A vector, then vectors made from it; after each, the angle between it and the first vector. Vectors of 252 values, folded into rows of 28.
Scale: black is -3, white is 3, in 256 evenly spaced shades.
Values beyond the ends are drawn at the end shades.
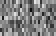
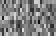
nearly parallel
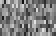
orthogonal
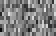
orthogonal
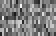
nearly opposite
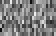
partly aligned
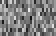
orthogonal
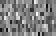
partly aligned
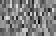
partly aligned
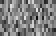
orthogonal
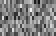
nearly opposite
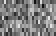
nearly opposite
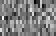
nearly opposite
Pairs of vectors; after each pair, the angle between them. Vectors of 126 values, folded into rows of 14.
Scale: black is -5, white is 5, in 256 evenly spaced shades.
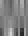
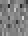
orthogonal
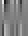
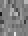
orthogonal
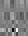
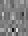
nearly parallel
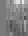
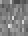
partly opposed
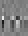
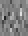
partly aligned
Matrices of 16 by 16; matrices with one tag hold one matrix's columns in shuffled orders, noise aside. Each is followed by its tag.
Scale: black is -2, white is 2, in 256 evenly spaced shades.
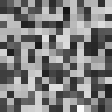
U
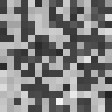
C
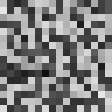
U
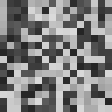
C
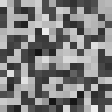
U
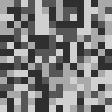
C
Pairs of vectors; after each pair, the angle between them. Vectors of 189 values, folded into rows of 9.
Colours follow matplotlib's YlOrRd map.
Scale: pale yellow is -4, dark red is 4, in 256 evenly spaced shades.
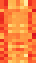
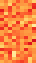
orthogonal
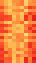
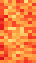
partly aligned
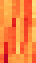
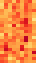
partly aligned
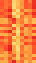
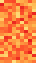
orthogonal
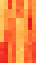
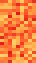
orthogonal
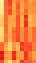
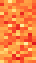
orthogonal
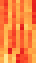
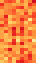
partly aligned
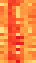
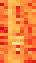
nearly opposite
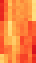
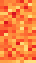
orthogonal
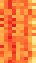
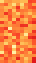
partly opposed
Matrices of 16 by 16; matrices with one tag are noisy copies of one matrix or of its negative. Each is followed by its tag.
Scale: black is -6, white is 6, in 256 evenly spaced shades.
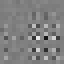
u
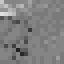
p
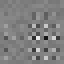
u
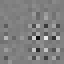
u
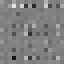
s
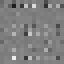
s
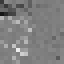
p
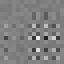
u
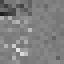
p
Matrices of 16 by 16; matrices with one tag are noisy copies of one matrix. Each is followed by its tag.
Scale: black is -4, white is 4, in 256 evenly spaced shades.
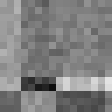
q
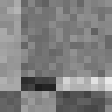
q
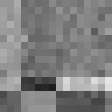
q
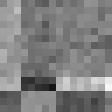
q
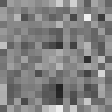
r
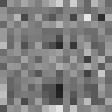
r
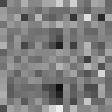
r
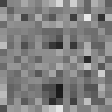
r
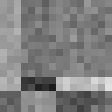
q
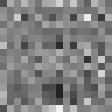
r
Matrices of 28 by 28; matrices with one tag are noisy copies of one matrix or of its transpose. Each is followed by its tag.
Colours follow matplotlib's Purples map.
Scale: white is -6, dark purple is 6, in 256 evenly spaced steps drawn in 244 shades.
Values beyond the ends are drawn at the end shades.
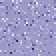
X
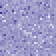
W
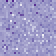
W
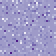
X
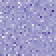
X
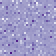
X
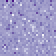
W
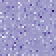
X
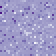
W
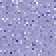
X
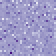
X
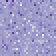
W
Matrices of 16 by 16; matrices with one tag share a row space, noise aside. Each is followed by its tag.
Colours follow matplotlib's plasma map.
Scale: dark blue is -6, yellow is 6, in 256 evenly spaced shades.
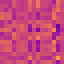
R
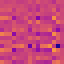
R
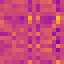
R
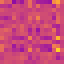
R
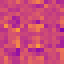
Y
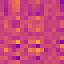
Y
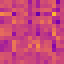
R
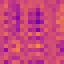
Y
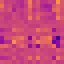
R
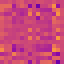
R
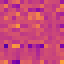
Y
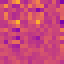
Y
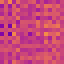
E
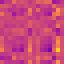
R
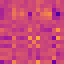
R
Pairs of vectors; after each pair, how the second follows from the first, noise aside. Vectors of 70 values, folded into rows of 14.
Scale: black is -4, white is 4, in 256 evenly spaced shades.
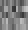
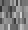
shuffled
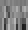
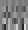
sign-scrambled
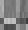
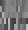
sign-scrambled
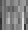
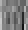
negated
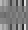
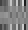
negated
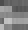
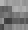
negated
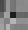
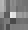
negated
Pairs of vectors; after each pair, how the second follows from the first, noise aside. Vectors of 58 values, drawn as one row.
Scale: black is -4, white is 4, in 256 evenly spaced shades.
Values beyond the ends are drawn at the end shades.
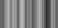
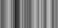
wrapped around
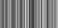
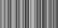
negated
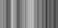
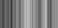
reversed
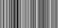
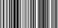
scaled up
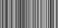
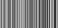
negated
